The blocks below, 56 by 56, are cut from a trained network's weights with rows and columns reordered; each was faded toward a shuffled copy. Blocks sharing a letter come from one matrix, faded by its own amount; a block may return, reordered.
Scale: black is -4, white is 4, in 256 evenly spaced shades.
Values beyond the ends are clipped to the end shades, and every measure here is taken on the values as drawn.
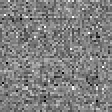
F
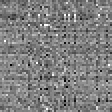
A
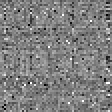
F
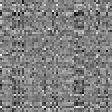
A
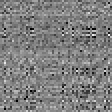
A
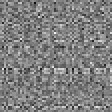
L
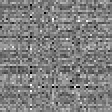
A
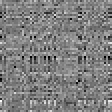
A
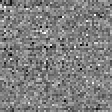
F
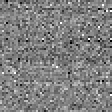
F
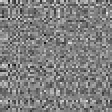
L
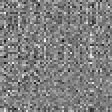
L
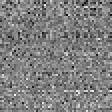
F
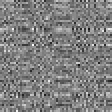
L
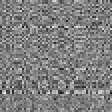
L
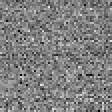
F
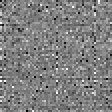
F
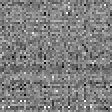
A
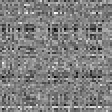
A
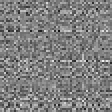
L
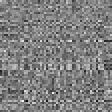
L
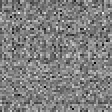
F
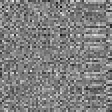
L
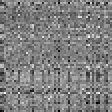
A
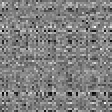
A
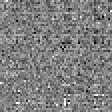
F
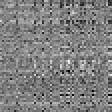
A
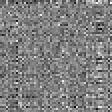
L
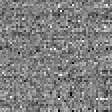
F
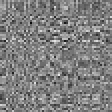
L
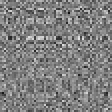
L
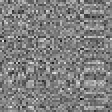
L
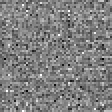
F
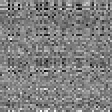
A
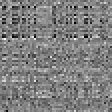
A
